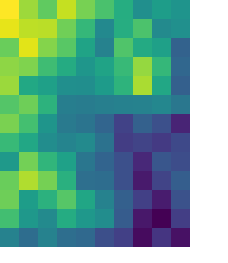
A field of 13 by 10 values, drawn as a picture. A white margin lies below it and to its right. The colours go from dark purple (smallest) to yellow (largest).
The halves do not mirror each other. The field climbs toward the top left. The top left is the ninth with the highest average. The ninth with the lowest average is the bottom right.
